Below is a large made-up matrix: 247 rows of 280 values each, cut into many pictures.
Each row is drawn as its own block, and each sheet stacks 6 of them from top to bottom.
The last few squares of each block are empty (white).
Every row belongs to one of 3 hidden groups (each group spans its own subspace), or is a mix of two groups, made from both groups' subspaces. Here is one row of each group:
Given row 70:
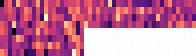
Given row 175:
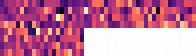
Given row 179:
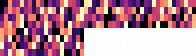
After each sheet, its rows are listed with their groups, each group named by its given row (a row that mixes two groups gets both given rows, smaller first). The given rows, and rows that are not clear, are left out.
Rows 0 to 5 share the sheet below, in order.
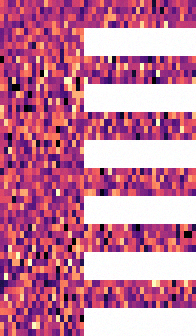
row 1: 70
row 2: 175
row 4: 70
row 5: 179
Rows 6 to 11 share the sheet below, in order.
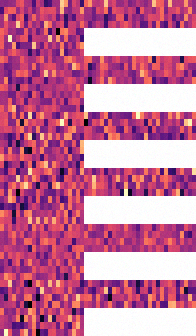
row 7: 70
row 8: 70 and 175
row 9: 175
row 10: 70
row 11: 70 and 179
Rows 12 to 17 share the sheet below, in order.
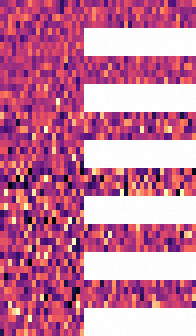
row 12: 175
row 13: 70 and 175
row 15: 175
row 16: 70
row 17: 70
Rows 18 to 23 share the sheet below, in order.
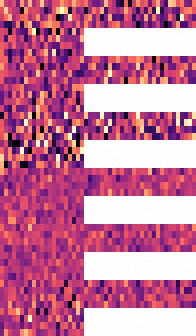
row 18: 175
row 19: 179
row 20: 70
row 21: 70 and 175
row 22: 175
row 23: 70
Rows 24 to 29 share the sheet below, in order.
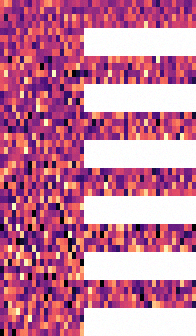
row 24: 179
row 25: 179
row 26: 175
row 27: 179
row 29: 70
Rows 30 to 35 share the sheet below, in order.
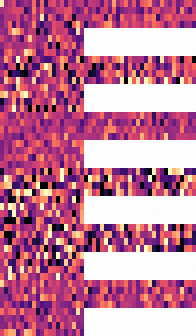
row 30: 70
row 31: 175
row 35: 70
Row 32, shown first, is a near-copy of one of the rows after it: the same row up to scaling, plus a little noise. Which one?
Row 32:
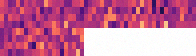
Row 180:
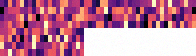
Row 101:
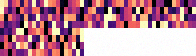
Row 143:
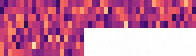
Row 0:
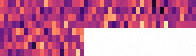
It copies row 0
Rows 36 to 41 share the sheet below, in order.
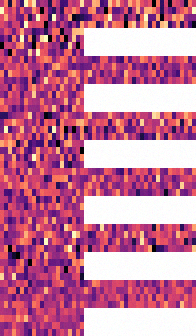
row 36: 179
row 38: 179
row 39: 175
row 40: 70
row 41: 175
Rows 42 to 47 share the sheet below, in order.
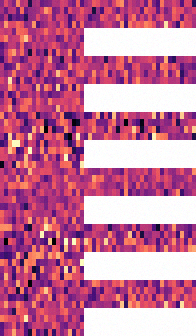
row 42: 175
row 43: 175
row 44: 70
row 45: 175
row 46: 179
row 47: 175
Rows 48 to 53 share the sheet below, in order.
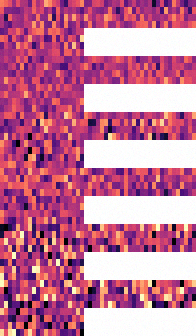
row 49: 175
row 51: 175
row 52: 179
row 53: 70
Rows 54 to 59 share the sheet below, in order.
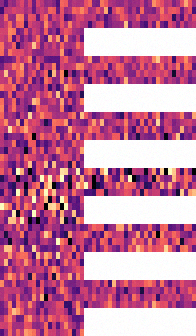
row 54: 179
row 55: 179
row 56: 175
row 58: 175
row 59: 70
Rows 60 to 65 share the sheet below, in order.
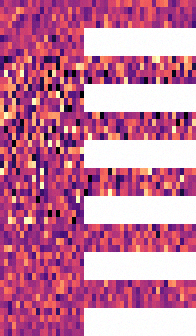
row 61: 179
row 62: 179
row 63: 70
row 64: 175
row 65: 175
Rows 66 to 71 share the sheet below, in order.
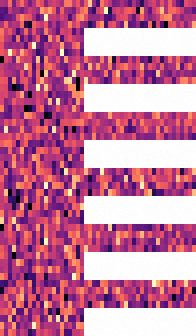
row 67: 70
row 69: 70
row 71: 179
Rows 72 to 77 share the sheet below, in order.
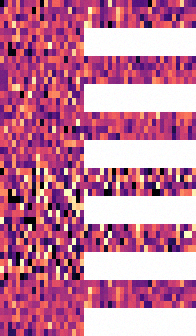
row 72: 70
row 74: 179
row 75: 70
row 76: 70
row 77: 70
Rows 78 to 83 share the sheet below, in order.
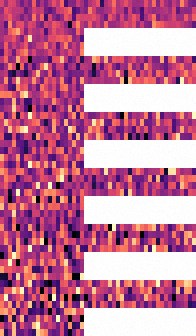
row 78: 70
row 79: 175
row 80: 175
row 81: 175
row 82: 70
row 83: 179
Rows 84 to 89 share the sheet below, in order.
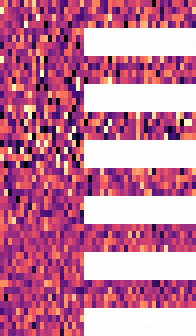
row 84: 179
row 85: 70
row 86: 70
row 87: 70
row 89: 179
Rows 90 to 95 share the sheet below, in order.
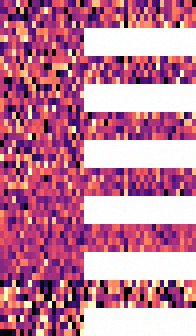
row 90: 175
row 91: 175
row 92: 70 and 175
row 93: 175
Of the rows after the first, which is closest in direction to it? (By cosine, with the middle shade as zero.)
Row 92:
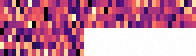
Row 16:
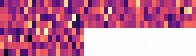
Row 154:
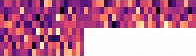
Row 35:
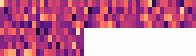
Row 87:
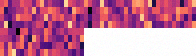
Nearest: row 16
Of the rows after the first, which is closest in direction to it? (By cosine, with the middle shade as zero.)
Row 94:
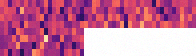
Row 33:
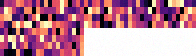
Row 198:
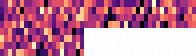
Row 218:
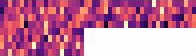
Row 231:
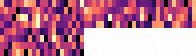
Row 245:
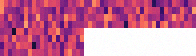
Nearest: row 245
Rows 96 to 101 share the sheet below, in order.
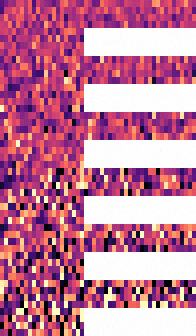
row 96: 179
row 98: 70
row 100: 179
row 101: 179
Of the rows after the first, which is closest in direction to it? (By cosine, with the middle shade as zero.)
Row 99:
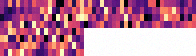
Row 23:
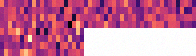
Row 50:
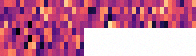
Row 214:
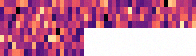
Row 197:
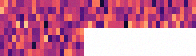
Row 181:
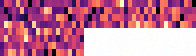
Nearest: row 181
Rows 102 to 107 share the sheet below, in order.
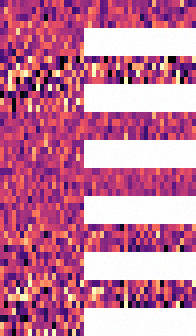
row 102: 70
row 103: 175
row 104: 179
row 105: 179
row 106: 175
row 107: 175
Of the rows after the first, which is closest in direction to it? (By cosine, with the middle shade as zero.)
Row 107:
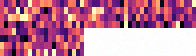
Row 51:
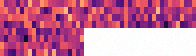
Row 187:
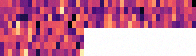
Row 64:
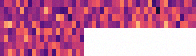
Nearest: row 51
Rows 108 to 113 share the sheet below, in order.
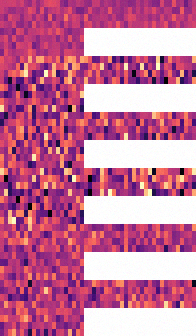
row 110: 179
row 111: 70
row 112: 175
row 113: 175
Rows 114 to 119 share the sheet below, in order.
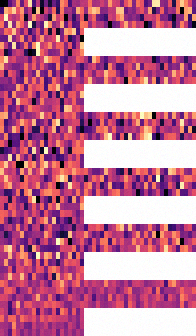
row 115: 179
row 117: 175
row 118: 175
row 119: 175
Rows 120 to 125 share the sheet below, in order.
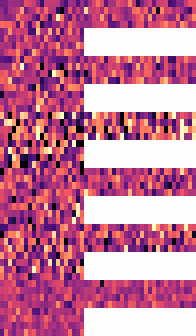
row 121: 175 and 179
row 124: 179
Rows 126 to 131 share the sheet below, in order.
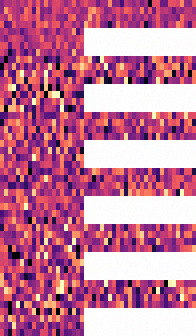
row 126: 70 and 175
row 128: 179
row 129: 175
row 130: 70
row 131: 175
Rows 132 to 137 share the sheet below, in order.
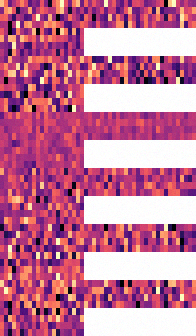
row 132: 175
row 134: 70
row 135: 70
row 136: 175
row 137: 175
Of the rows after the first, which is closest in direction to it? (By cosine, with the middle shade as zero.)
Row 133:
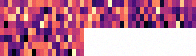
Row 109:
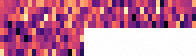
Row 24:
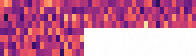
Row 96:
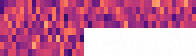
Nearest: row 109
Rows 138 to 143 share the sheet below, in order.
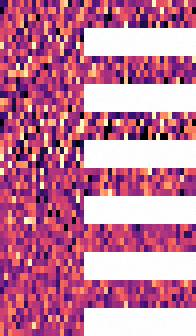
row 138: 179
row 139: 175
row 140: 179
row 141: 70
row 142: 70
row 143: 179
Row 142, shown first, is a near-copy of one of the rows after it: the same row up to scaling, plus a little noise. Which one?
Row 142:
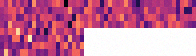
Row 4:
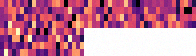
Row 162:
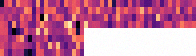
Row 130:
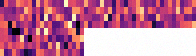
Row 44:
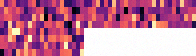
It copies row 4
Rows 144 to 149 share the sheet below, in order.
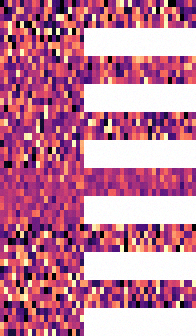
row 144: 175
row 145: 70
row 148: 175
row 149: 175
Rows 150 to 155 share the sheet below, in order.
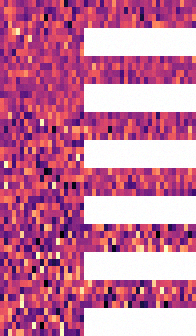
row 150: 70
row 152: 179
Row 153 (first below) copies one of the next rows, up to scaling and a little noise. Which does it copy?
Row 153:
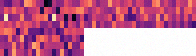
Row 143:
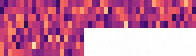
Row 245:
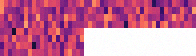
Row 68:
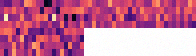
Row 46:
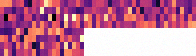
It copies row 68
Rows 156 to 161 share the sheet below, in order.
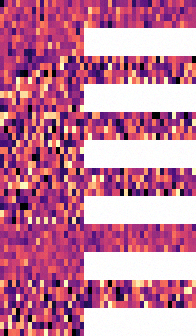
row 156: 70
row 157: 70 and 175
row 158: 179
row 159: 175
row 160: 175
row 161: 70
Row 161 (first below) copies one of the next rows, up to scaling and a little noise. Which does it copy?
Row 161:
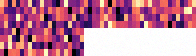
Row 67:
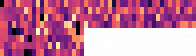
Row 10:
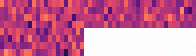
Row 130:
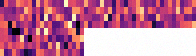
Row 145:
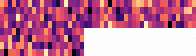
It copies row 145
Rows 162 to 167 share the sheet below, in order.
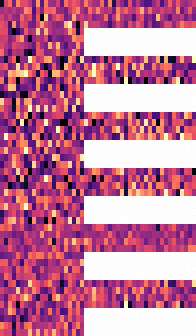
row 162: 70
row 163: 175
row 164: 175
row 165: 175
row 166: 179
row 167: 175
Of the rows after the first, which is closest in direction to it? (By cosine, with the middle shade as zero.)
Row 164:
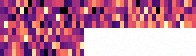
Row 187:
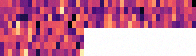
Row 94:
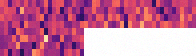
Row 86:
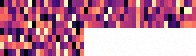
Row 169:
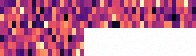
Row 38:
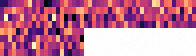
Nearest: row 94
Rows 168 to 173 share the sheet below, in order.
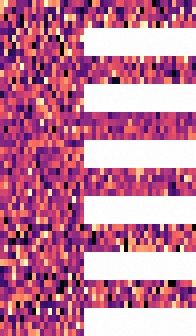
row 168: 179
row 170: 179
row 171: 70 and 179
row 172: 175
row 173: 175
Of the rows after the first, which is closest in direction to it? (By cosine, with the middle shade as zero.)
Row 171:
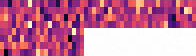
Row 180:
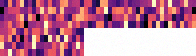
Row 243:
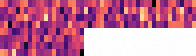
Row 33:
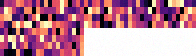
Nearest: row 33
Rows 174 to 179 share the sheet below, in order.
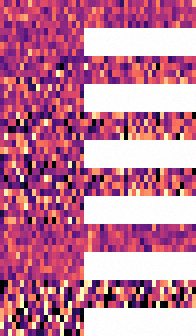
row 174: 175
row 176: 175
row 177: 175
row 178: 70
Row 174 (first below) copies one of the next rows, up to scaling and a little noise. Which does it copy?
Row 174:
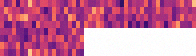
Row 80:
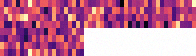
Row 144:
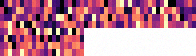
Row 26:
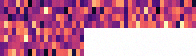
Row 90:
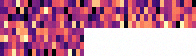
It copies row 80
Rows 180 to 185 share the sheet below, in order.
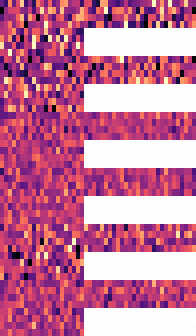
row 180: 179
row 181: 175
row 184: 70
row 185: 179
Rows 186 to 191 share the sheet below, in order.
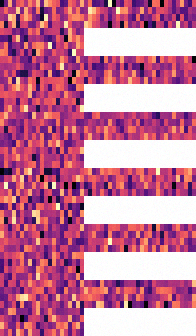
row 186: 70 and 175
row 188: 179
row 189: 179
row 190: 179
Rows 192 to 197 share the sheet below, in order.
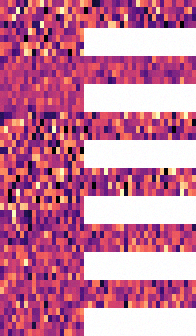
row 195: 175
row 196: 175
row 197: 179
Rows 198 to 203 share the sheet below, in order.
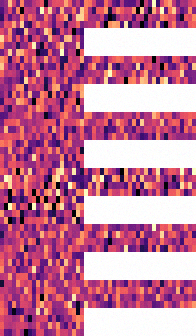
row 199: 179
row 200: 179
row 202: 179
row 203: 70
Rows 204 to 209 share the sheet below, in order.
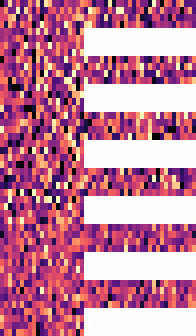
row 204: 70 and 175
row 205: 70
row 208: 179
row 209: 179
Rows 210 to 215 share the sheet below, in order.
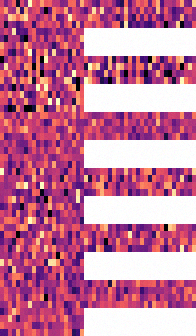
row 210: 175
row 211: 70
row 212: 175
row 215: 70
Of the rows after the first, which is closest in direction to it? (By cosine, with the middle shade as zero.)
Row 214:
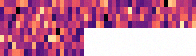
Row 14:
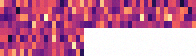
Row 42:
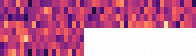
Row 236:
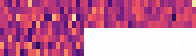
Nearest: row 14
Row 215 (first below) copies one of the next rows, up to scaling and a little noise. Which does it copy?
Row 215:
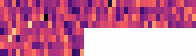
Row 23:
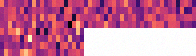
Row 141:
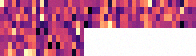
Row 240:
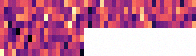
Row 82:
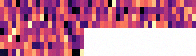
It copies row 82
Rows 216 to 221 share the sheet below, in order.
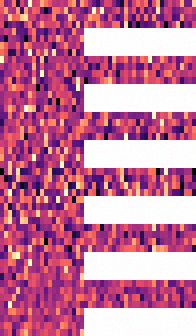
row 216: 175
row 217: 70
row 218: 179
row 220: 70
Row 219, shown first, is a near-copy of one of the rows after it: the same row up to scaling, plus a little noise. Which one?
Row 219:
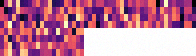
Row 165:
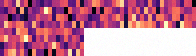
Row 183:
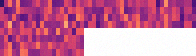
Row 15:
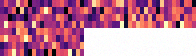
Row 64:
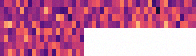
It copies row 183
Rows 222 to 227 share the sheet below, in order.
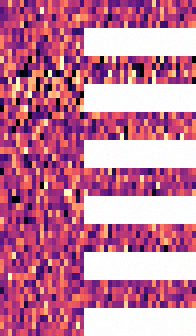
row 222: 179
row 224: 175
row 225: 70
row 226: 70 and 179
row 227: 179
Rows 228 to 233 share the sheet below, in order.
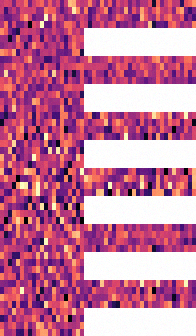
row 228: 70
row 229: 179
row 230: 179
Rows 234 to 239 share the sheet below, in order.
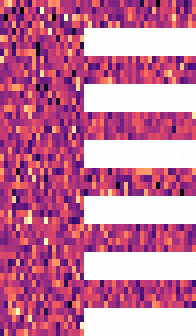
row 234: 179
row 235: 70
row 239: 70
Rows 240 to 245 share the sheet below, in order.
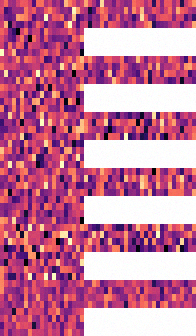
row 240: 70
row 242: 179
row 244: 175
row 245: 179
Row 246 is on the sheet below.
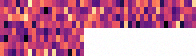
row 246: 175
